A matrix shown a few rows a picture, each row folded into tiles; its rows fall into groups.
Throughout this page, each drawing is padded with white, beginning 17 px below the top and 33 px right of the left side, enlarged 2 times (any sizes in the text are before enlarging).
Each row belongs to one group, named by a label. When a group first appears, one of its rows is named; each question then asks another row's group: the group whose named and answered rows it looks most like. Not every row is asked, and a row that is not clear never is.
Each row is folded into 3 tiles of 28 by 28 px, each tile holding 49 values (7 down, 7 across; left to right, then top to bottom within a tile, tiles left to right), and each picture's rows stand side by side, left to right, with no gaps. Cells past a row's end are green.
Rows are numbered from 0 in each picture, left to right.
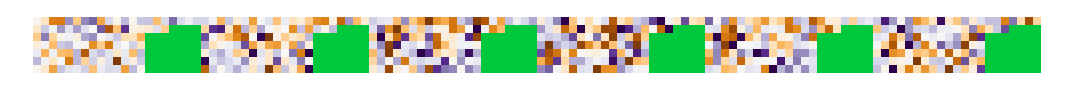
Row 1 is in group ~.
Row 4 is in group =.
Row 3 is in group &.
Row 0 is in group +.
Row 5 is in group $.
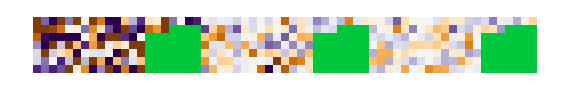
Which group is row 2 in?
&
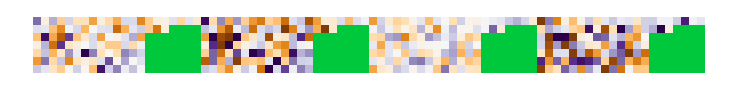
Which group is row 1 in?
=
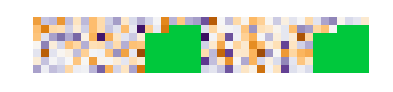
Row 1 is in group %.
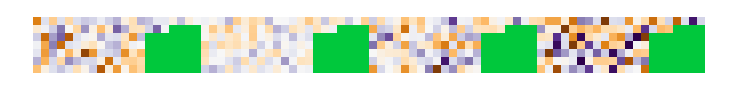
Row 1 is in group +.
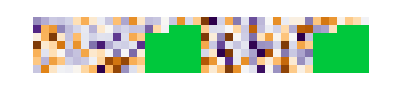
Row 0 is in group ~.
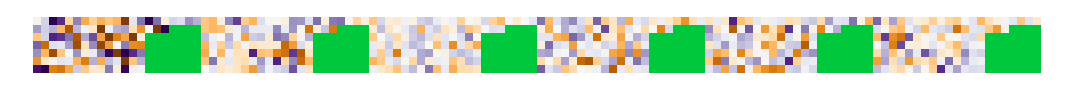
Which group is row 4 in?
&
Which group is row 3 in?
=
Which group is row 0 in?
&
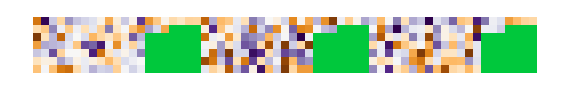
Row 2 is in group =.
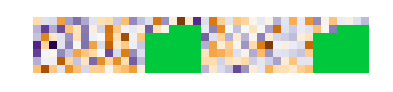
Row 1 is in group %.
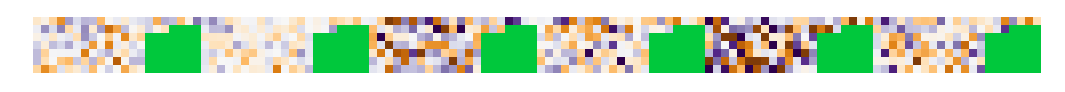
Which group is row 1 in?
$
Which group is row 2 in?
+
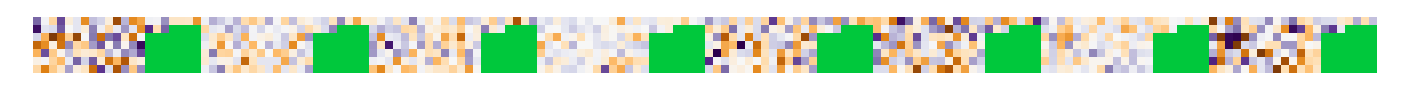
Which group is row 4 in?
$
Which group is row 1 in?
$
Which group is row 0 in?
~
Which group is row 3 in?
~
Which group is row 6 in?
=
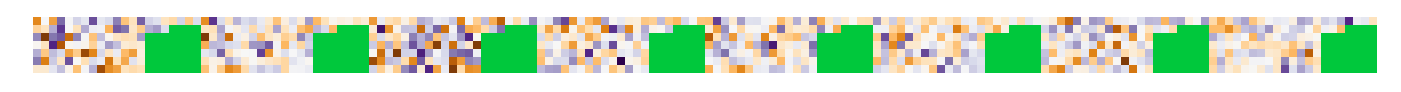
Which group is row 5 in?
=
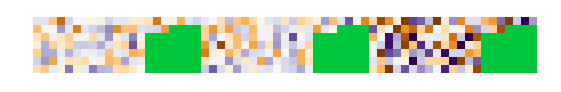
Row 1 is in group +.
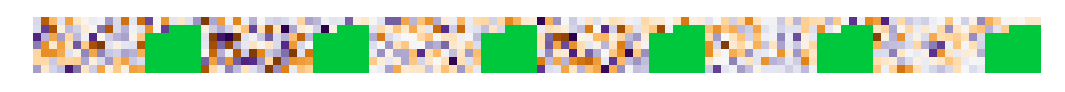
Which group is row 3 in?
=
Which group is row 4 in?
+
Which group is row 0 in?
%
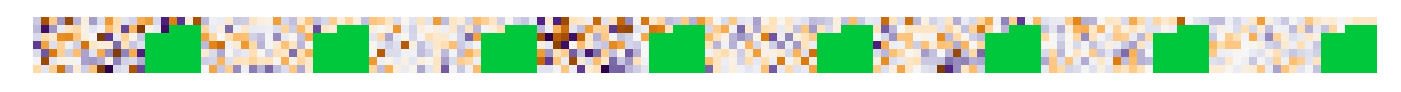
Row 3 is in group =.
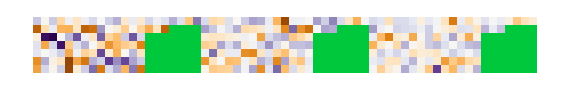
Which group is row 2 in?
~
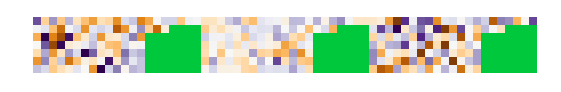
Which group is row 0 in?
=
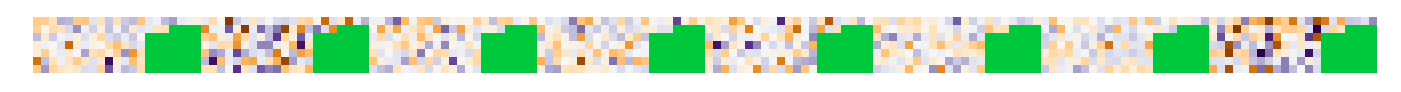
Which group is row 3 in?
$
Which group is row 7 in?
=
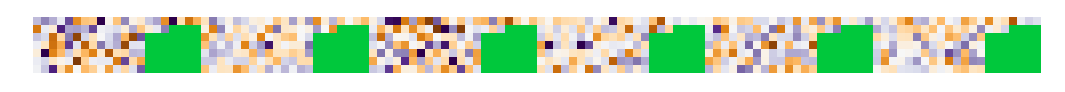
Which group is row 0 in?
$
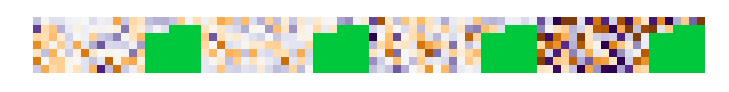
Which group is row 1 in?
+
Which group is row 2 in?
%
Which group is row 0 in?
~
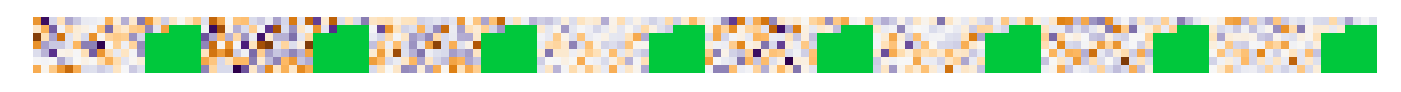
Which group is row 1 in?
%
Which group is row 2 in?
%
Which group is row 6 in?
+
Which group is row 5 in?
$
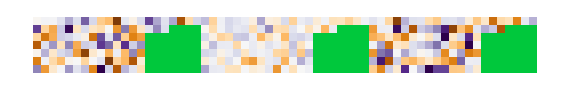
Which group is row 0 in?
~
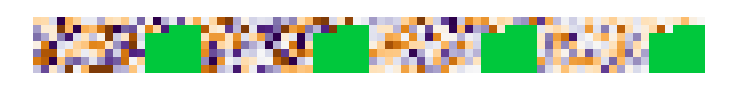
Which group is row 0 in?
&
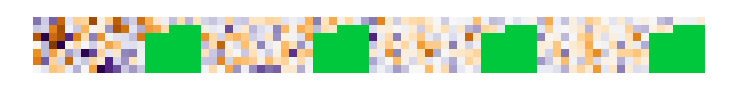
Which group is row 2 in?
%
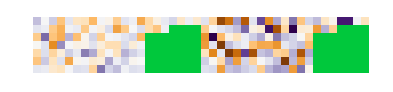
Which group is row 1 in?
+
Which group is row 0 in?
=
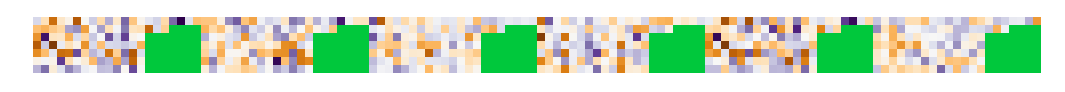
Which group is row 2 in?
%
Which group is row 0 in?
+
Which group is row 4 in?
+
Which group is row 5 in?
~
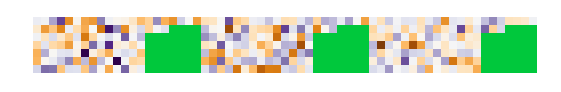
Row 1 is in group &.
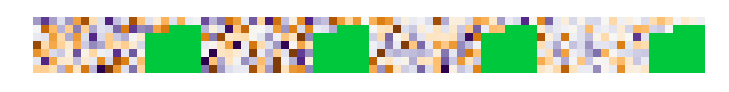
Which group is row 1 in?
$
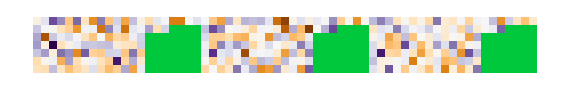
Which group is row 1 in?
~
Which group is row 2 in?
$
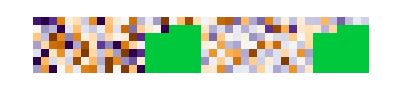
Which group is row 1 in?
+
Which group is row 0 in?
$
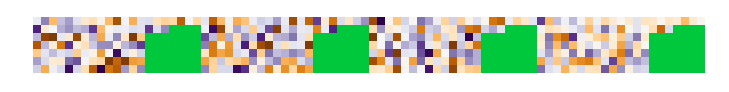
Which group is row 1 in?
%
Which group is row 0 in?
~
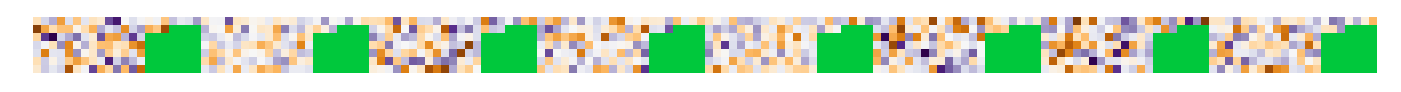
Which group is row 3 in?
~
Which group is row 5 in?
=
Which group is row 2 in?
&
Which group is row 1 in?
&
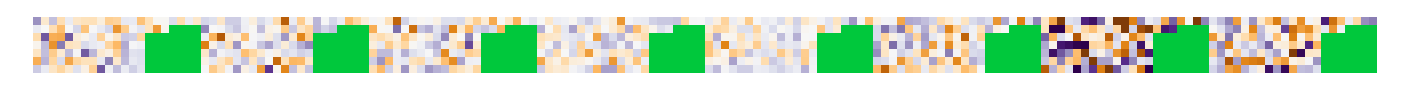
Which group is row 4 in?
+
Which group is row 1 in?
~
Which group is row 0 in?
=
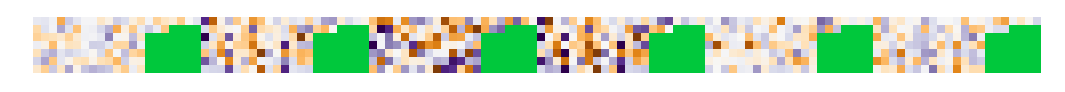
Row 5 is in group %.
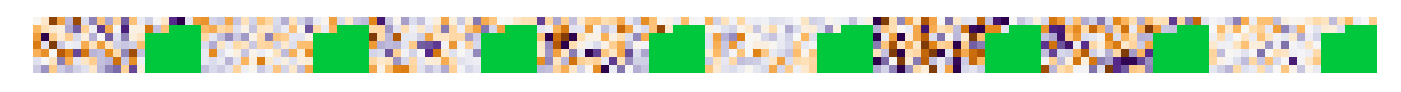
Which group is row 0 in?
+
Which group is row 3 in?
=
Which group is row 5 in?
%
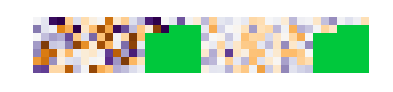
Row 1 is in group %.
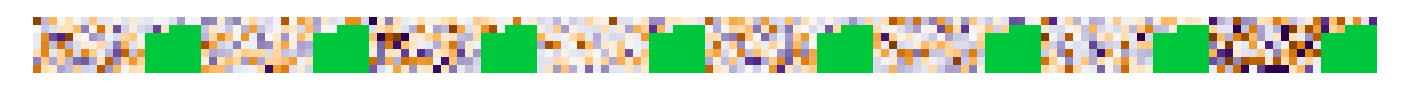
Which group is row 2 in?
=
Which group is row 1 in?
~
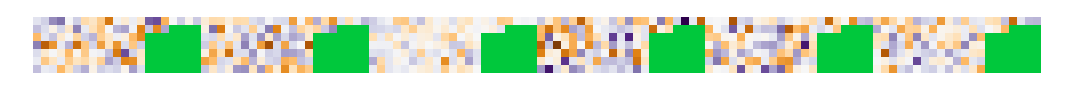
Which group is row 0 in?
&
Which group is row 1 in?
%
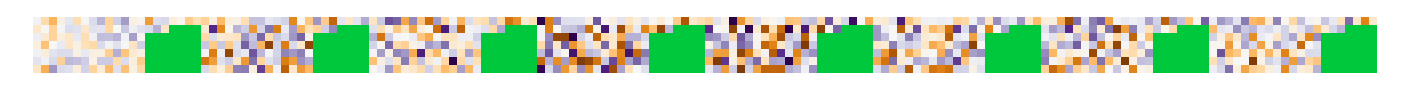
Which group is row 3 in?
=
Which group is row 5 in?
&
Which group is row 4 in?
&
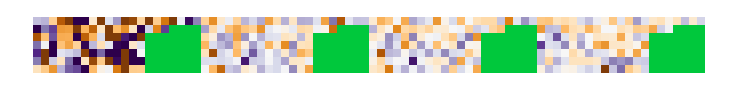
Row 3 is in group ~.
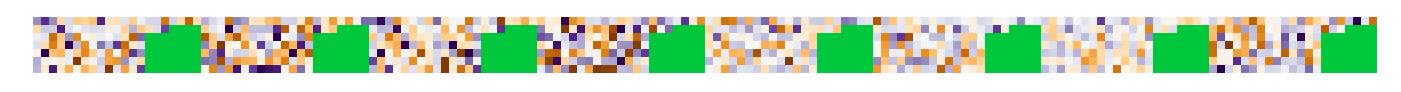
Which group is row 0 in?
$
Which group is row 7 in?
+
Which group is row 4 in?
+
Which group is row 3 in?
&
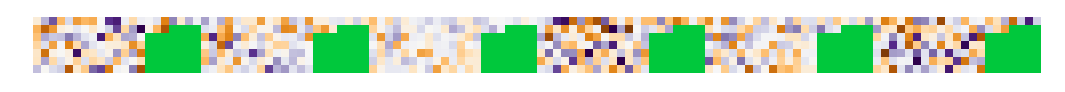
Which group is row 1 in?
=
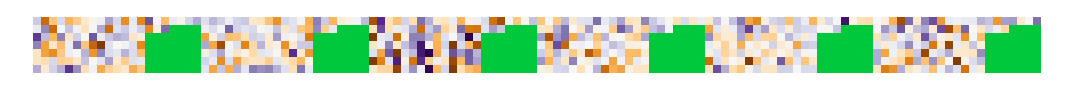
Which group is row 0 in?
%
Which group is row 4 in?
$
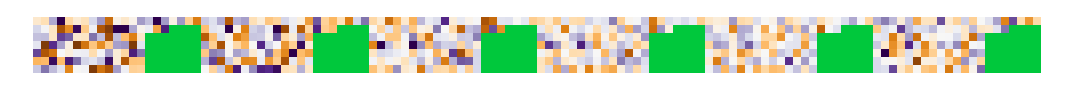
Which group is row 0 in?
&
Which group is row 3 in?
&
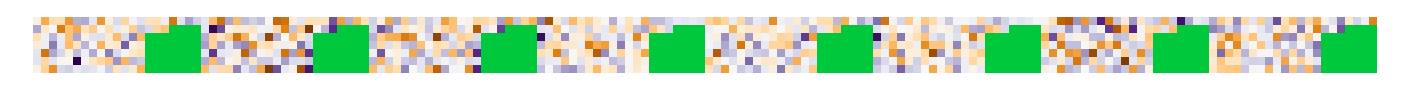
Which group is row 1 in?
~
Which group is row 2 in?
~
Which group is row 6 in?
+
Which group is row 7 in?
~
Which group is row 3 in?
%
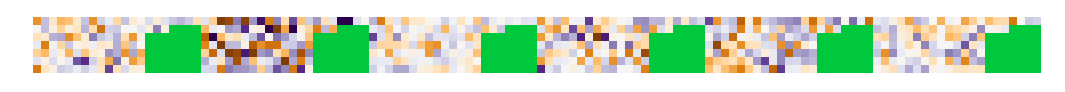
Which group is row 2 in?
%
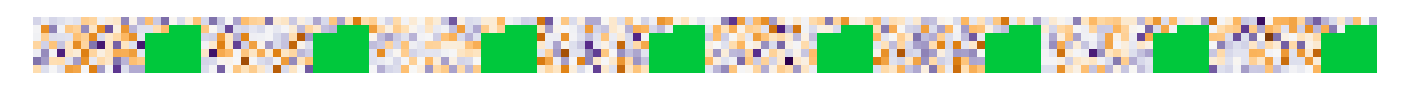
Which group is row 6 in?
=
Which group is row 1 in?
$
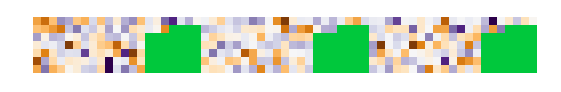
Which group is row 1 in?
~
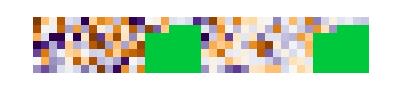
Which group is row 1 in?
%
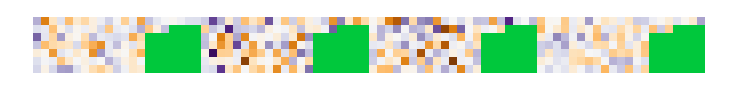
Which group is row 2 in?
+
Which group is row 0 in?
%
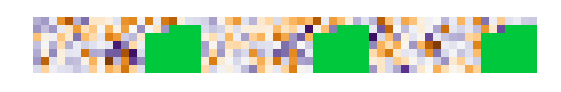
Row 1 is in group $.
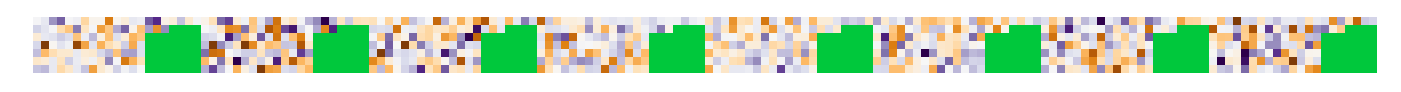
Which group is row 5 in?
=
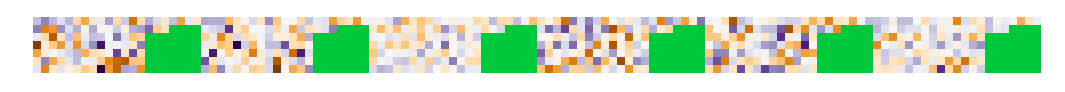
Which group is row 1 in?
$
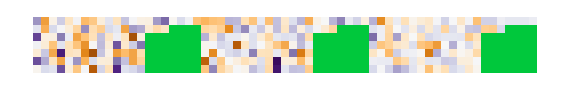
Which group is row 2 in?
%
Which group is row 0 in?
%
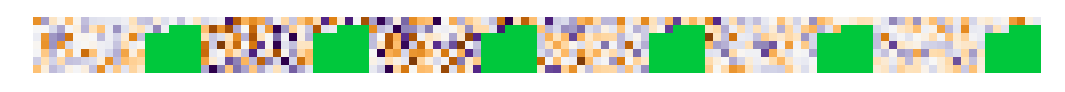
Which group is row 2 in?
$
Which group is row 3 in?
$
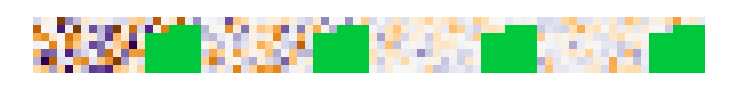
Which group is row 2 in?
=
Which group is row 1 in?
&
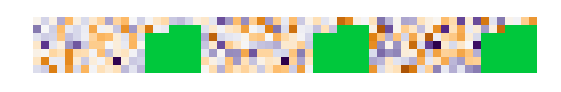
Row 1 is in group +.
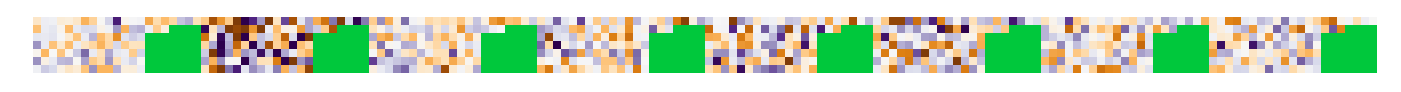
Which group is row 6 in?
&
